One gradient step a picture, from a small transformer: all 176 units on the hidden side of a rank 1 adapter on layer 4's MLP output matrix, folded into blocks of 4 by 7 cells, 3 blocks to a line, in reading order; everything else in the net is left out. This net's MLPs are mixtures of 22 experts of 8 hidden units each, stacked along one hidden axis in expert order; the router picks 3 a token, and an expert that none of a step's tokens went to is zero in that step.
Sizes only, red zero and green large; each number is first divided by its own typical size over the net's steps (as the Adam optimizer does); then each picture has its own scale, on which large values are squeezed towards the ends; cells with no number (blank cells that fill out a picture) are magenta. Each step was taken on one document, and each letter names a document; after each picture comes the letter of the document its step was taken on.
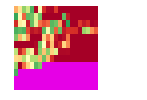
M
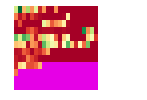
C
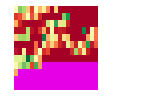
C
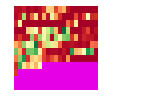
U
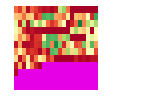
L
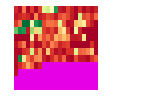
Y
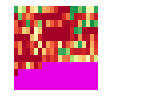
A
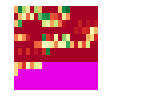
C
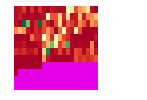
Y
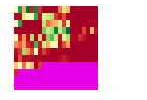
M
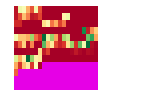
C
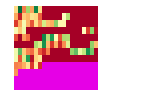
C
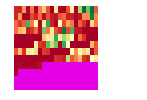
Y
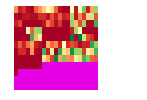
A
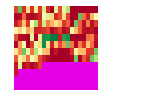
M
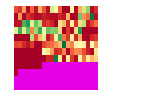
A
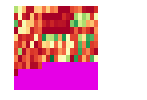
L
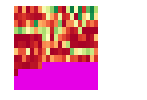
Y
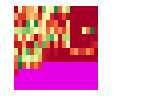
M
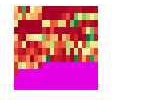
L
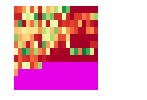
M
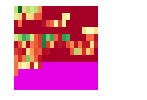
C
